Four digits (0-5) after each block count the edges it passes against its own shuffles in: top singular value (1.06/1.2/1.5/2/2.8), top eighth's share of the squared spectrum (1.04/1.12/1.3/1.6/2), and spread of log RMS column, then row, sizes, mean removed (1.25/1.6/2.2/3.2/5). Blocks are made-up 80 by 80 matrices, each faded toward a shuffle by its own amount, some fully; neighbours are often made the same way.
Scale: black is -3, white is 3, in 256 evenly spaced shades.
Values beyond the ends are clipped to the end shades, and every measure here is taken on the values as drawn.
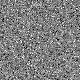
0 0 0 0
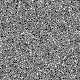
0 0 0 0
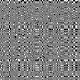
5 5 3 4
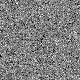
0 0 0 0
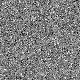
0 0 0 0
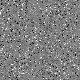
2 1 0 0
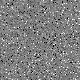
2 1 1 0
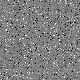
2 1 0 0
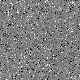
1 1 0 0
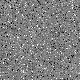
1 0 0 0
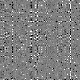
5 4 3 2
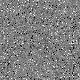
3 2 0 0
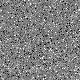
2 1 0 0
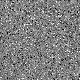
2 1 0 0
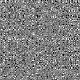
4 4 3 2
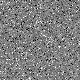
0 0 0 0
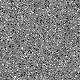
1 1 0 0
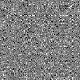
4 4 2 2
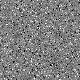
2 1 0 0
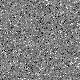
0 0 0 0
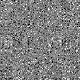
4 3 2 1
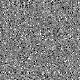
3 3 1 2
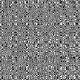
5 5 3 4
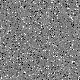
2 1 0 0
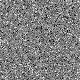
2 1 0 0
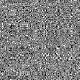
4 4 2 2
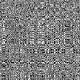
4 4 3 3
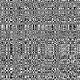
5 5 4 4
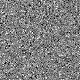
3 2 0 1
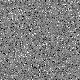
3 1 0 0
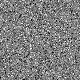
1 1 0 0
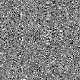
3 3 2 1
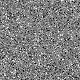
2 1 0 0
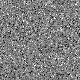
2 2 0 0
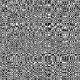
5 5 3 3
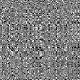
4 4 3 3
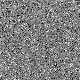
1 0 0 0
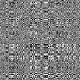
5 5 4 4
